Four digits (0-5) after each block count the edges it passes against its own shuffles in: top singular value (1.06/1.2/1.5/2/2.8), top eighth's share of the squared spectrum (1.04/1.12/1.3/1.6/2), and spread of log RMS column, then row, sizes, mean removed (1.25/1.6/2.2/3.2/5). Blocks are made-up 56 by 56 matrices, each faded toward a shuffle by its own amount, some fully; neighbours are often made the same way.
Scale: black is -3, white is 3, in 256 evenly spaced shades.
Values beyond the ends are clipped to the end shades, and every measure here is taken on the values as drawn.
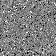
0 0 0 0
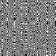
4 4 3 2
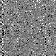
3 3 2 1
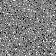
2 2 0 0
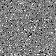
2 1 0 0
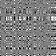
5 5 3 3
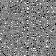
4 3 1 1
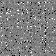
2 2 2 1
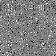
3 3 1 1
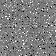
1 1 0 0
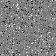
2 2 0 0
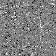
1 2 2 1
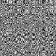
4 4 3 2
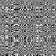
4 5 3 4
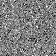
2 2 0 0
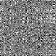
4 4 2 2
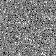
2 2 0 1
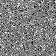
1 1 0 0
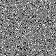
2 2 0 0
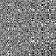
4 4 3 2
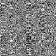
4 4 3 2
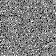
2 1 0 0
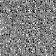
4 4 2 2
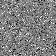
1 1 0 0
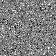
2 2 0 0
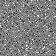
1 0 0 0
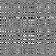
5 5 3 4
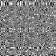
4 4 2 3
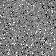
0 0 0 0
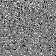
1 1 0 0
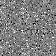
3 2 0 1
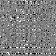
4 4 1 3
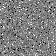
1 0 0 0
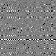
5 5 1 3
